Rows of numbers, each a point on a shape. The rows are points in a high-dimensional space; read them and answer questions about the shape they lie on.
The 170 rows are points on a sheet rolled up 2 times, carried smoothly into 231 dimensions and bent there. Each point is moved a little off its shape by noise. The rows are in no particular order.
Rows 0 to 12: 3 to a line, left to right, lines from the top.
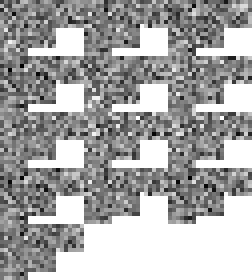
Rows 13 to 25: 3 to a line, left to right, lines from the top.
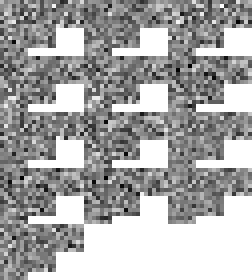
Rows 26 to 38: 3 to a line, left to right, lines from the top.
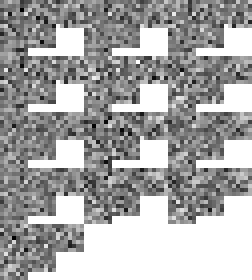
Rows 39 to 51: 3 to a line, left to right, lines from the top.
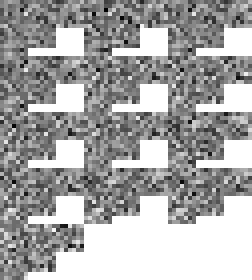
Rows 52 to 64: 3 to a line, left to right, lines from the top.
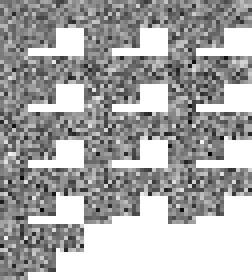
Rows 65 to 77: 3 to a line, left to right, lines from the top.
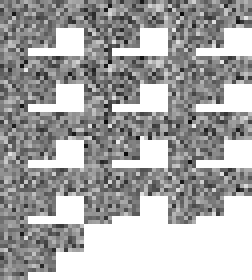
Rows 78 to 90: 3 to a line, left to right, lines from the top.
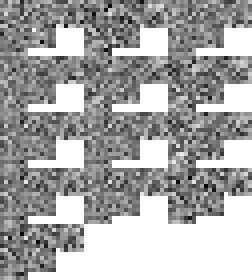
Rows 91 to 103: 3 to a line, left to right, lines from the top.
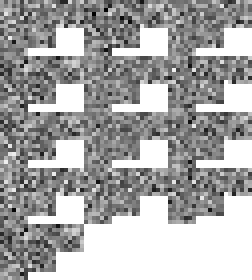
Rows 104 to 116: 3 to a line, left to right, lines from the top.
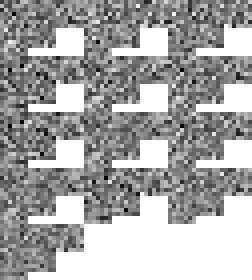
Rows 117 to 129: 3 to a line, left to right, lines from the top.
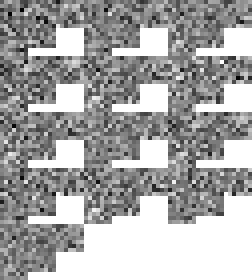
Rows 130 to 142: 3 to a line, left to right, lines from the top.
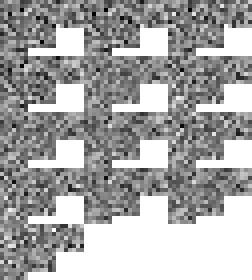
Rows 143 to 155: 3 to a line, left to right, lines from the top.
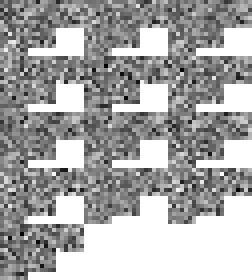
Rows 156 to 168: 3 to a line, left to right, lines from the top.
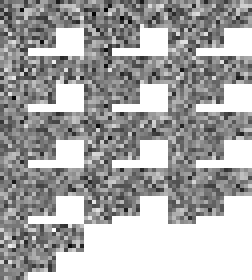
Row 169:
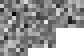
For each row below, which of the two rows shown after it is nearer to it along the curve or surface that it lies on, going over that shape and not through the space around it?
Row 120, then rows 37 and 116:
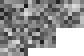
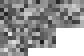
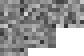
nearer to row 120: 37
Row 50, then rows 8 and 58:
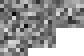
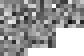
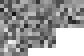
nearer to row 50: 58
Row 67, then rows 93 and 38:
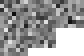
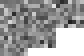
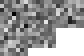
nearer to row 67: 38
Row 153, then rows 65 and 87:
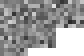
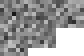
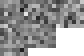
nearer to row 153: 87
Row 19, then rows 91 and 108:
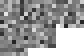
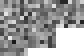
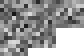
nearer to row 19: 91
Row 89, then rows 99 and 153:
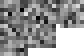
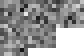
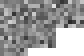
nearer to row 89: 153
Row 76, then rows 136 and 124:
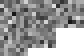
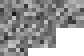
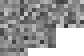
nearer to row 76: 124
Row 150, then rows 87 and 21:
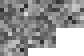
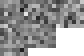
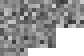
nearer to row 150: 87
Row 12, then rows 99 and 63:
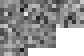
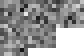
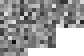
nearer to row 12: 99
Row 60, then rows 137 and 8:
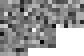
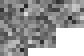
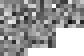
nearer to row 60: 8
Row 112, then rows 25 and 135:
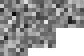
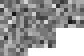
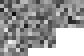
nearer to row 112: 25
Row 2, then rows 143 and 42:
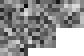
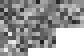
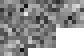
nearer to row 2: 143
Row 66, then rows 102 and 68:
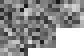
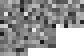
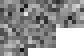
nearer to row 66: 102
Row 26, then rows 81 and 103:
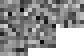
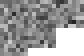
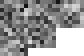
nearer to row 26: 103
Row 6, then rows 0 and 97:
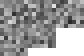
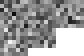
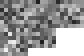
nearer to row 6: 0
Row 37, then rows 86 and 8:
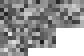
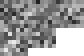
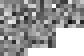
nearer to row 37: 86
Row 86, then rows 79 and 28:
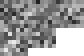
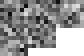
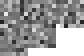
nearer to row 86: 79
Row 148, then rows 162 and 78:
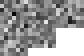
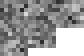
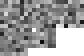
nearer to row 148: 162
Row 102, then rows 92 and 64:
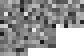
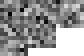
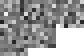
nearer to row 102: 64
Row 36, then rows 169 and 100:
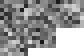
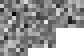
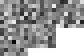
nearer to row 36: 169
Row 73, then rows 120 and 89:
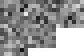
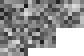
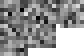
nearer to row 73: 120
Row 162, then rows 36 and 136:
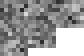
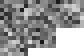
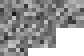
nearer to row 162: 136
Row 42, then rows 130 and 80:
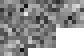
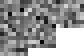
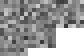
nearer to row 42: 80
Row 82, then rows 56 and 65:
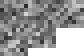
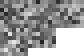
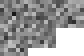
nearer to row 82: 65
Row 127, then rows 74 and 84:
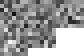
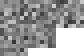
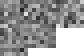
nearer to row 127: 74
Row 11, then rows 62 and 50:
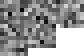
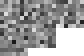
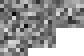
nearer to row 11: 62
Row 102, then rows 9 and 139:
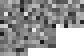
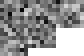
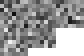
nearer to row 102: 9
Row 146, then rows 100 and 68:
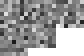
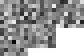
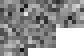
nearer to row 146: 100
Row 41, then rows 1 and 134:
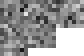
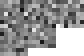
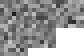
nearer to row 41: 134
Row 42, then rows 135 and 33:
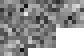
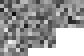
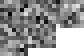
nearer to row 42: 135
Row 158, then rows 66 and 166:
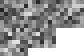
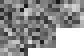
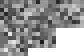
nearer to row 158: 166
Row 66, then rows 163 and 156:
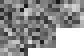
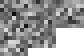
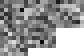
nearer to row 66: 156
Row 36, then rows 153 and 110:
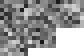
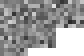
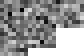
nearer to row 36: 110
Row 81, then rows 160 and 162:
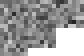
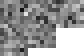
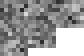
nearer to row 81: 162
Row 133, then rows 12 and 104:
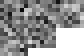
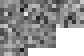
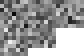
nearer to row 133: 104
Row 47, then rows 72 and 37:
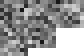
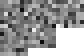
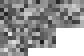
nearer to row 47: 37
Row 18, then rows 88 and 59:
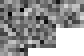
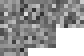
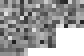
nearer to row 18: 59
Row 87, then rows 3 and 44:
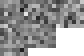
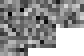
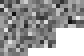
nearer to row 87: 44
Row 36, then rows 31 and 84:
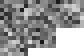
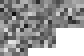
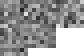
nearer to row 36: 31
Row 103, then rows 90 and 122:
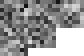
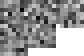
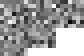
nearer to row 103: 90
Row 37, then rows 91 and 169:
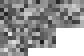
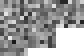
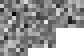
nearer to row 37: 169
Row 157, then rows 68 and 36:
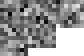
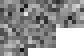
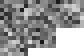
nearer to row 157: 36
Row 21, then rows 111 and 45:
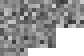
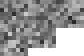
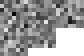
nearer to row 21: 45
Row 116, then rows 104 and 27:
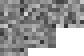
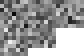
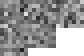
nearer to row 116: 27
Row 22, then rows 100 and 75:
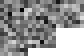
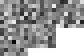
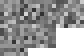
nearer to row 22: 100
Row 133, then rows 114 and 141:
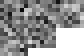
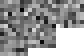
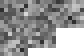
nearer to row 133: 114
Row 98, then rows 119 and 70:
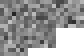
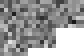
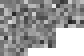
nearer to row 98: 119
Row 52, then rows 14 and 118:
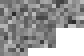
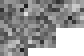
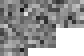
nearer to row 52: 14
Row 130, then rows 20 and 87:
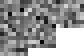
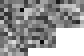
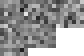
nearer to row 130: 20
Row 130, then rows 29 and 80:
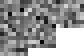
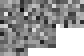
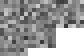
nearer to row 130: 29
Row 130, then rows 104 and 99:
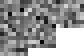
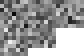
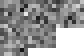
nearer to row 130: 104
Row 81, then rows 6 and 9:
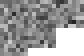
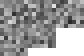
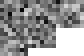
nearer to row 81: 6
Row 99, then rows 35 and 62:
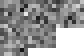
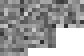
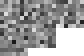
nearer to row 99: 35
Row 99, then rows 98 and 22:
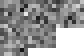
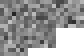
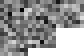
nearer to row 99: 98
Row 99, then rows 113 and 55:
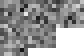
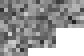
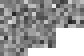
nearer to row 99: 113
